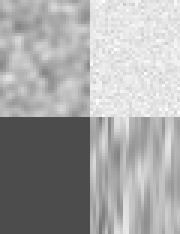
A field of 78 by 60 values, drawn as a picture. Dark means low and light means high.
It is made of 2 by 2 panels. Panel 1,1: high, blotchy. Panel 1,2: very high, fine-grained, faint in contrast. Panel 2,1: low, flat. Panel 2,2: high, streaked downward.
